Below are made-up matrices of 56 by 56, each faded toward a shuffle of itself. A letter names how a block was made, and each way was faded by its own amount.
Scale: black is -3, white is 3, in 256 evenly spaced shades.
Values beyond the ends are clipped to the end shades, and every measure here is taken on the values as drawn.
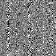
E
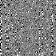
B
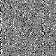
B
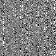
E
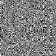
B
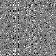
B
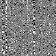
B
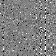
B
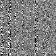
E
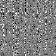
B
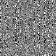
E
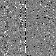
B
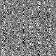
E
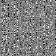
E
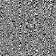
B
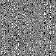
E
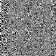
E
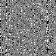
B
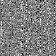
E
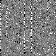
B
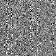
E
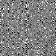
B
